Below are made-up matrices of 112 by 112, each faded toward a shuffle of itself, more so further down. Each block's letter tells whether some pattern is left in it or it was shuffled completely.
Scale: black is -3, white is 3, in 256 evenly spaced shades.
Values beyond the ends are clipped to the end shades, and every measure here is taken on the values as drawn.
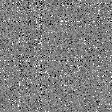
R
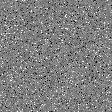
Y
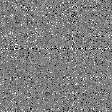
R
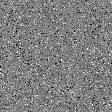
Y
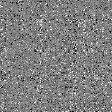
R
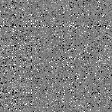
R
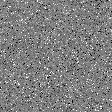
Y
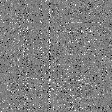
R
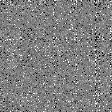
R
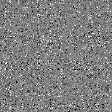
R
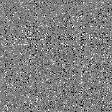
R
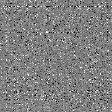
R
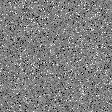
Y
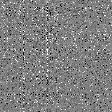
R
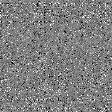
R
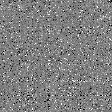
R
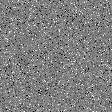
Y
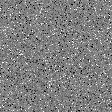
Y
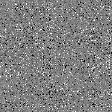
R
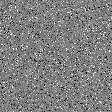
Y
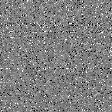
R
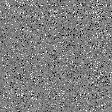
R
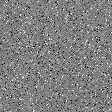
Y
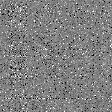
R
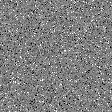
Y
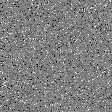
Y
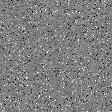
Y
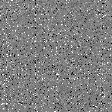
R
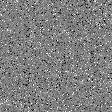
Y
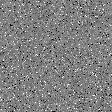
Y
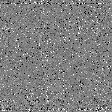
R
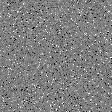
Y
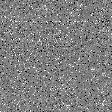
R
